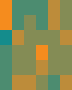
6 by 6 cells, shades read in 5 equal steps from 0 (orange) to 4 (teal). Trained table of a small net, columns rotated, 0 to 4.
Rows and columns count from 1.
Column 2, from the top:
3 3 1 2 2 1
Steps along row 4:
down same down up same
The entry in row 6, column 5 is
3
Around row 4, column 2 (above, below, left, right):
1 2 3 2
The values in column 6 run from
1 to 2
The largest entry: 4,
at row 3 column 1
